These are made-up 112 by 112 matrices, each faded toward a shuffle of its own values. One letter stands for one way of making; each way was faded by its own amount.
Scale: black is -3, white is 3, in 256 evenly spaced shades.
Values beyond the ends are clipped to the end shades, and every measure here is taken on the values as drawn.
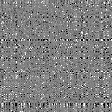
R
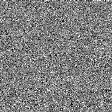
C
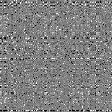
R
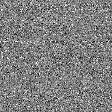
C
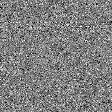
C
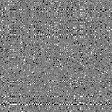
R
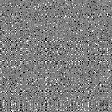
R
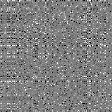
R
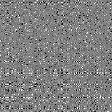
R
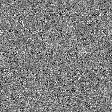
C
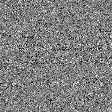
C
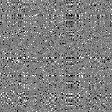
R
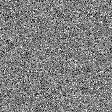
C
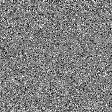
C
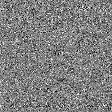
C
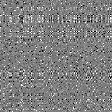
R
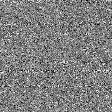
C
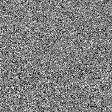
C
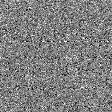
C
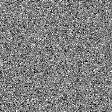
C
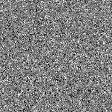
C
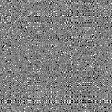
R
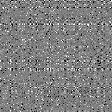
R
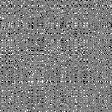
R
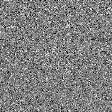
C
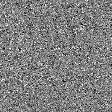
C
